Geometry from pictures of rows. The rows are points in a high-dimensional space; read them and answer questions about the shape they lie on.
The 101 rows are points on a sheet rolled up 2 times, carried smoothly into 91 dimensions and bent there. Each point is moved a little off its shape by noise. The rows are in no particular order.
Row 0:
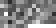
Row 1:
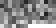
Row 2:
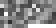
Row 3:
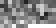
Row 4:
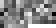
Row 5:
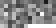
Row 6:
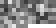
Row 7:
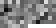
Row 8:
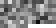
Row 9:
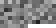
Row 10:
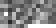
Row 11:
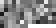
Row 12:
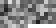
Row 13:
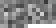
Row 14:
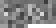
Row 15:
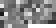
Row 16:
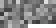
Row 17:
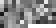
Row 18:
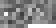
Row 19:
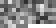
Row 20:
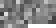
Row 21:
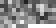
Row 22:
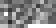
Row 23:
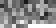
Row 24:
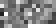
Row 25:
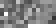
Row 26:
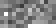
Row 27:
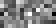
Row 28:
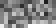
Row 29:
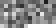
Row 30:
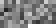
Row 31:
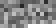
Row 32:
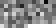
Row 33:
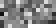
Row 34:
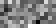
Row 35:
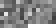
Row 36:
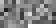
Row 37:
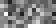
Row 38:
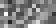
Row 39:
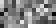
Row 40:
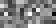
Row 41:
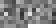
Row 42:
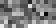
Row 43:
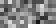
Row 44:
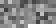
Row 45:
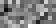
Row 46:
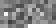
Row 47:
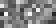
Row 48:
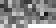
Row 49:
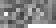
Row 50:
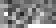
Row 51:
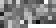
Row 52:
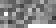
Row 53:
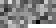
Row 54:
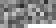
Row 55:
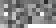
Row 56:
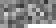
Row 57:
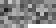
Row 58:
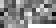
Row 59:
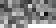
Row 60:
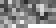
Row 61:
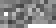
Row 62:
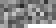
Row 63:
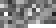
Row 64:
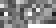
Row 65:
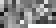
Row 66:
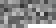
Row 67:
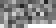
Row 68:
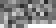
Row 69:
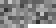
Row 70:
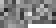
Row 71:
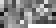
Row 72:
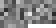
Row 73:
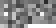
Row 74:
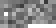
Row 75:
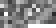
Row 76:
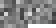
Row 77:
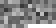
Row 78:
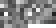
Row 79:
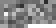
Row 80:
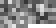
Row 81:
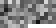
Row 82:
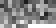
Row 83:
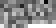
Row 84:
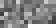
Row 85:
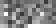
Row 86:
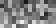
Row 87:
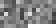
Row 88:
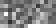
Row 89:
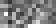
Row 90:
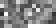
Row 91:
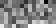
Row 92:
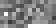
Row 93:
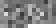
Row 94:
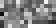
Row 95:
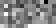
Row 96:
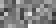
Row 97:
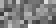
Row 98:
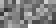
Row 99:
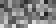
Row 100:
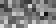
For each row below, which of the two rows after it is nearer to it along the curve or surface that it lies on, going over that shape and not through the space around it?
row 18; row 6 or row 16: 16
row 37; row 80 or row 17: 17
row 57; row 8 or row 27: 8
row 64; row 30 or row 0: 0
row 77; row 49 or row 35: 49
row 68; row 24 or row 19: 19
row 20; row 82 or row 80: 80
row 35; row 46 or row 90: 46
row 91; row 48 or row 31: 48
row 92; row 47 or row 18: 18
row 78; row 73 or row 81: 73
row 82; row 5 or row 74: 5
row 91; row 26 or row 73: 73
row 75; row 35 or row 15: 15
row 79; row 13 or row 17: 13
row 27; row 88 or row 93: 88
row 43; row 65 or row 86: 86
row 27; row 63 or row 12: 63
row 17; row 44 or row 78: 78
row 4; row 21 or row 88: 88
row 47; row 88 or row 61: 88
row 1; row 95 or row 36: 95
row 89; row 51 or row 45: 51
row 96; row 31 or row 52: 52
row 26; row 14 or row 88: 14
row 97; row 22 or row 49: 49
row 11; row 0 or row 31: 0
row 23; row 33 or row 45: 45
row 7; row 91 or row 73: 91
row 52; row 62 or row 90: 62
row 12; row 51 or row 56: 56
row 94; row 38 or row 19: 38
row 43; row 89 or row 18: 18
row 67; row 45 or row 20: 45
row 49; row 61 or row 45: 61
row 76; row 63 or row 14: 14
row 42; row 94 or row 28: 28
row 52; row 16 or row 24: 16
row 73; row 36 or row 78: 78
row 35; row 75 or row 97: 97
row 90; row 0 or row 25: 0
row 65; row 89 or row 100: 89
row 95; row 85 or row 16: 85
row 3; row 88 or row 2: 88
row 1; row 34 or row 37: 34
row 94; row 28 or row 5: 5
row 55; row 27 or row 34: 27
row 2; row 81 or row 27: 27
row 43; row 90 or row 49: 49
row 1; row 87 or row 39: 87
